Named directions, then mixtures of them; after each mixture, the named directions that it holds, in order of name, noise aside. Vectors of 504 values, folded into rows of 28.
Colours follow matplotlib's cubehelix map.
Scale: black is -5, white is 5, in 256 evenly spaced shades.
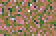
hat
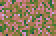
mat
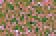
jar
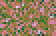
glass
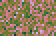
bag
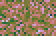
bag, glass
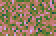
bag, mat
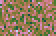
hat, jar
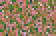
jar, mat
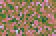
glass, jar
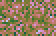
bag, glass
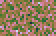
jar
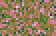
glass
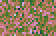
bag, glass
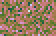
hat, jar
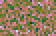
jar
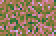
bag, jar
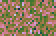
bag, glass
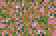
glass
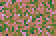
mat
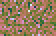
hat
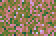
bag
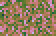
mat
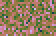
bag, mat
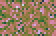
glass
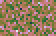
jar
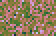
bag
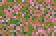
bag, glass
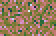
hat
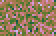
bag, jar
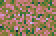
jar, mat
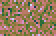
hat
